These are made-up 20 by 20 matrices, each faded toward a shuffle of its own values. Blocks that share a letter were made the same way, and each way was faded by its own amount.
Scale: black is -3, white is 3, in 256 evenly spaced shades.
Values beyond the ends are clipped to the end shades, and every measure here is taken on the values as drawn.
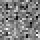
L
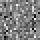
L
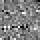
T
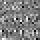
T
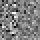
L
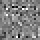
T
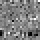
T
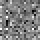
L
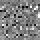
T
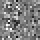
L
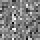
L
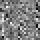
L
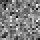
L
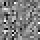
L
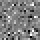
T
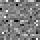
T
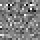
T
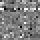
T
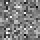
L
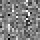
L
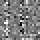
L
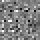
T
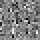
L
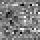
T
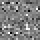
T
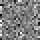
L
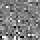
T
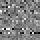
T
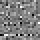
T
